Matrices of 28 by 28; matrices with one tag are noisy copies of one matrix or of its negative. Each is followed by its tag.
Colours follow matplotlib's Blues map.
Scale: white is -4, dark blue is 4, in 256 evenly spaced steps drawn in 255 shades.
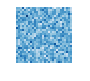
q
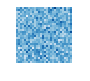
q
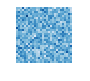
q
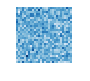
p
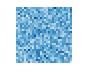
q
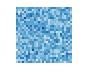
p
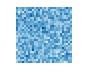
p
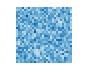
q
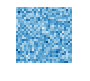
p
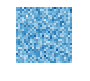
q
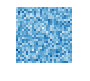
p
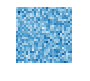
p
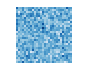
p
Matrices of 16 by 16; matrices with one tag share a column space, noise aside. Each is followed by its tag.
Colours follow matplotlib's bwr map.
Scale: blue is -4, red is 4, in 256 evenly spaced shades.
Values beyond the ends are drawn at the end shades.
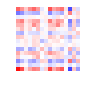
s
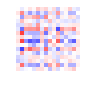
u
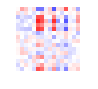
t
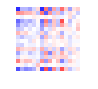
s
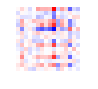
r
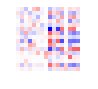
u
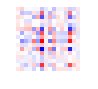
u
